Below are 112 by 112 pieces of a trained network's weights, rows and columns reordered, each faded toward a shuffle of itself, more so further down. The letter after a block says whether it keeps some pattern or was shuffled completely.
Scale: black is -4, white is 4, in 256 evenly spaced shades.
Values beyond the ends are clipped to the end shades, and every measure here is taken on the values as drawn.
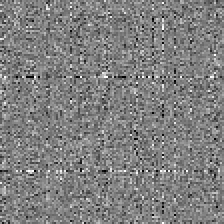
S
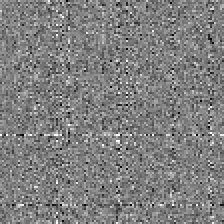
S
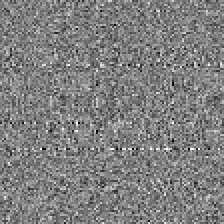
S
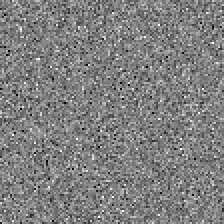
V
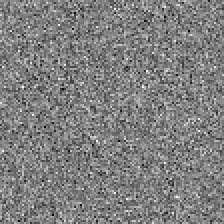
V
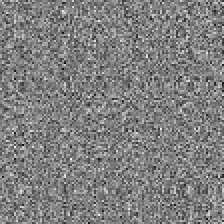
S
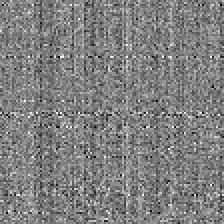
S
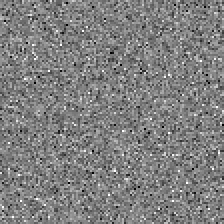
V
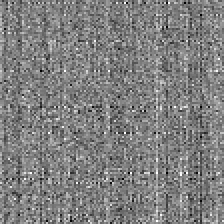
S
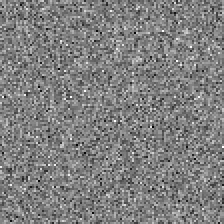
V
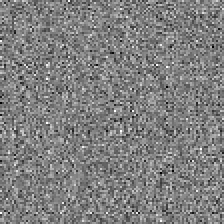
S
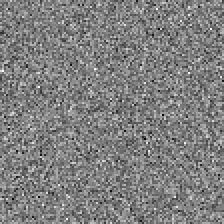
V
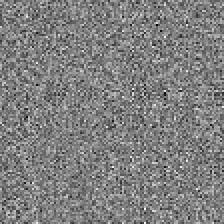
S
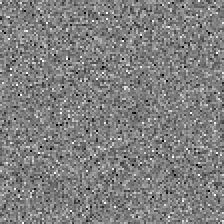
V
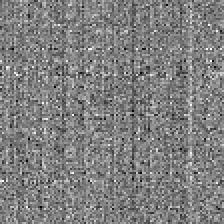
S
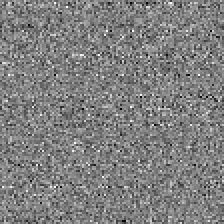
S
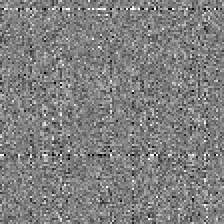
S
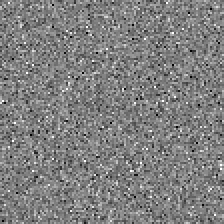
V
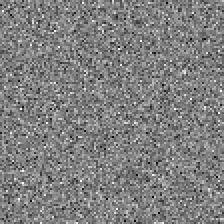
V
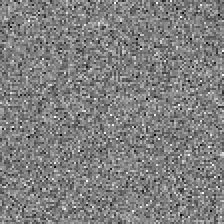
V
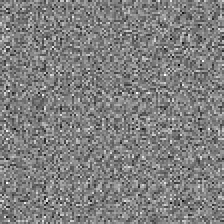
S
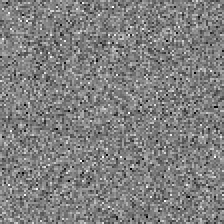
V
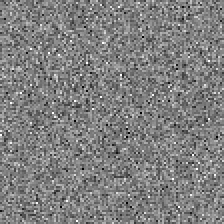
V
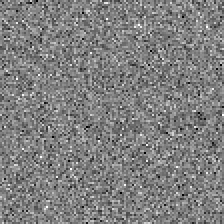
V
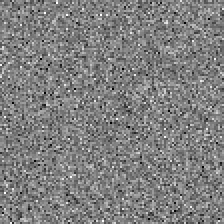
V
